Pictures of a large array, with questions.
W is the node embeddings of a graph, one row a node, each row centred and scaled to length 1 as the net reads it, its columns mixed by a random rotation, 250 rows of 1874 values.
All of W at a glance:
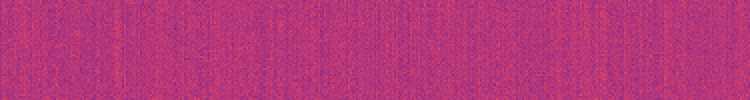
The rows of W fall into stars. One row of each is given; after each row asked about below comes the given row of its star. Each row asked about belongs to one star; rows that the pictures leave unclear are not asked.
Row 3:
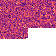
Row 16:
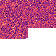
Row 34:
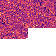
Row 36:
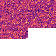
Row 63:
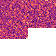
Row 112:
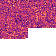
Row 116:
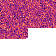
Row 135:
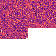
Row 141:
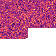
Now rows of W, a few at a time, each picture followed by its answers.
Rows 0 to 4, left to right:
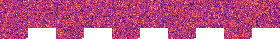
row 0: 116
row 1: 63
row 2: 63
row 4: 63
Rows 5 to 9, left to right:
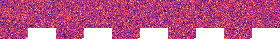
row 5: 63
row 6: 3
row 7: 3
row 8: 141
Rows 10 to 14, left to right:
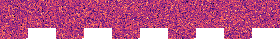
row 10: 116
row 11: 135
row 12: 36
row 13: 116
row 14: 141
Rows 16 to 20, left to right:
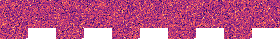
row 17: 34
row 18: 16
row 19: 36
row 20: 3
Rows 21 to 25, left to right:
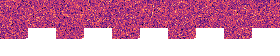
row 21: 112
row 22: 63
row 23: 141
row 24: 63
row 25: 141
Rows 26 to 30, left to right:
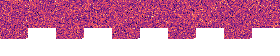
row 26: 135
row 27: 36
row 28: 141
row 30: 116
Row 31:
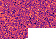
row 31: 112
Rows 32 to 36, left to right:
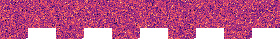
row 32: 112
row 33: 135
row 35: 116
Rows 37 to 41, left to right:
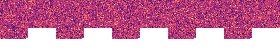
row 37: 135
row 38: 116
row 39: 16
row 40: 141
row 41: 112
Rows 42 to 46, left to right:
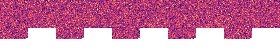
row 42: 116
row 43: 141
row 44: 36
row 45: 135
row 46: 141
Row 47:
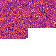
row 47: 141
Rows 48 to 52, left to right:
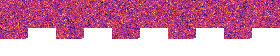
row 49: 63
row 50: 135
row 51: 116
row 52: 16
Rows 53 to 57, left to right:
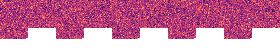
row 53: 116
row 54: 36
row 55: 34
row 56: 34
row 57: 116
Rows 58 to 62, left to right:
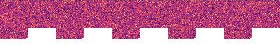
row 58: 141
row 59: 34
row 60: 116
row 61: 36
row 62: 36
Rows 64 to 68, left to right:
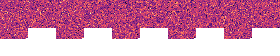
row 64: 141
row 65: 36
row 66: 34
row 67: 34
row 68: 141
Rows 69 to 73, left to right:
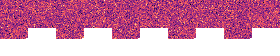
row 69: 112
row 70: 63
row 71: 116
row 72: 3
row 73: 116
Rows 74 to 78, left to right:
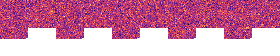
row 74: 112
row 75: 116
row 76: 3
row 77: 112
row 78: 141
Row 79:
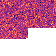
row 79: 36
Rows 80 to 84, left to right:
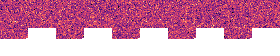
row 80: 135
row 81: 16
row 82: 3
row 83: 36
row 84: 112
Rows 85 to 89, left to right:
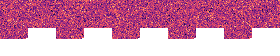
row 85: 135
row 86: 135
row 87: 16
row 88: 116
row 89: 36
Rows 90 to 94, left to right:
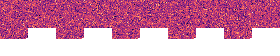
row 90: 116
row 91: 116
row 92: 3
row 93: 141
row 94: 34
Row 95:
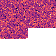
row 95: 3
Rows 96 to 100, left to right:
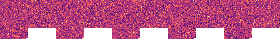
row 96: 16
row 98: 36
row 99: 112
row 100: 3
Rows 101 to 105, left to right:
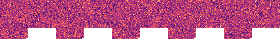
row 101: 63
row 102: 16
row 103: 63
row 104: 63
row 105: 3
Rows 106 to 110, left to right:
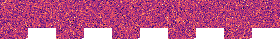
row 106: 141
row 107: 116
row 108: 112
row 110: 16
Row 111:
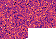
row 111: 112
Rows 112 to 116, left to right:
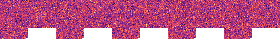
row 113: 63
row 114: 16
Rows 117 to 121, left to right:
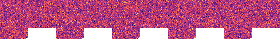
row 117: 112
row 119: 36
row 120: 63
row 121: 135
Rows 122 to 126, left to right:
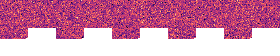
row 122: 3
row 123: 112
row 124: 135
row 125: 116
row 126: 141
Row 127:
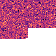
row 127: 16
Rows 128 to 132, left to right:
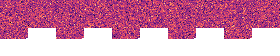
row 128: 112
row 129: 34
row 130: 112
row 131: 116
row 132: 112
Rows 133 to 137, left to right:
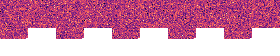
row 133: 135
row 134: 3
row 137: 34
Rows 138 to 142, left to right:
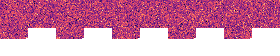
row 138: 63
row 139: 141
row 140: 112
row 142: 63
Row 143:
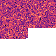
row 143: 112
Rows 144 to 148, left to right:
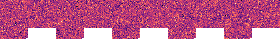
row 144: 141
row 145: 16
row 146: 135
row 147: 34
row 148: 116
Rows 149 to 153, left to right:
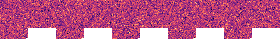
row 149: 34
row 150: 63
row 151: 116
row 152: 16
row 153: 116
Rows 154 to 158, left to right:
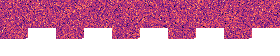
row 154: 112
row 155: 36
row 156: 3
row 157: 135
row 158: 112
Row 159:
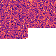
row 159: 135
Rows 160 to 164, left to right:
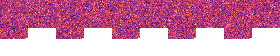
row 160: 63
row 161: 112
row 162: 63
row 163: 63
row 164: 116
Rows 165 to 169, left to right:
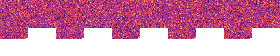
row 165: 3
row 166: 3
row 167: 63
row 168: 36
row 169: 116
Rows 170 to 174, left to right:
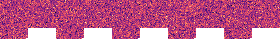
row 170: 34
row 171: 135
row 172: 34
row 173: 36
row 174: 16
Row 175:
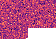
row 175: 16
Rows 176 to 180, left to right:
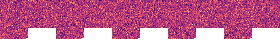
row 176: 116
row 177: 3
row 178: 141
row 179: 141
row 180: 141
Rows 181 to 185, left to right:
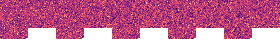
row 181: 112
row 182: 34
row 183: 116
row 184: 34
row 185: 116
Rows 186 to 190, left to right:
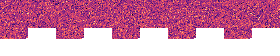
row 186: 141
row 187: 16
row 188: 16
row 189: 141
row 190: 36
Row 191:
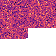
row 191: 112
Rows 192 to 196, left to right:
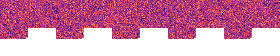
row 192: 63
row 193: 135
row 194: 36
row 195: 135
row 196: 135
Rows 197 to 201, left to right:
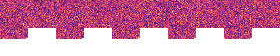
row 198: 116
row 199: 63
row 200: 135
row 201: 135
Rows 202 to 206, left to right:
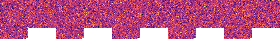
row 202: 135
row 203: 135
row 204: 34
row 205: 34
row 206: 36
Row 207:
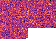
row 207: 141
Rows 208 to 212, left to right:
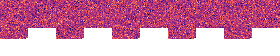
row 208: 36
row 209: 16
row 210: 36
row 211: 141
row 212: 34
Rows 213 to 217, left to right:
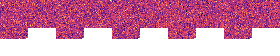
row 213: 36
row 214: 36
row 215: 141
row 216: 16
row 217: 141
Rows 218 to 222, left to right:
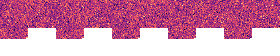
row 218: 63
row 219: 63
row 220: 63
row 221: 16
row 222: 34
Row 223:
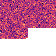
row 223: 116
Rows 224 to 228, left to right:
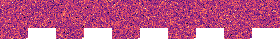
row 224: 36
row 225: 63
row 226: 16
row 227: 16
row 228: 34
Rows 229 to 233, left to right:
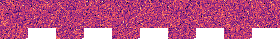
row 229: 16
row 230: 116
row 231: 112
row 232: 16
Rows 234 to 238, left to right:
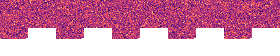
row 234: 135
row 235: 3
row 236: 36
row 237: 3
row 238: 36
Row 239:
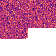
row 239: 135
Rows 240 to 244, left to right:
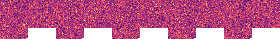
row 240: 116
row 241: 112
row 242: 34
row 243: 112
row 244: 116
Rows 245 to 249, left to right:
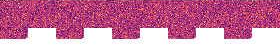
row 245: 36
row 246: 34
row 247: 34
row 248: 36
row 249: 112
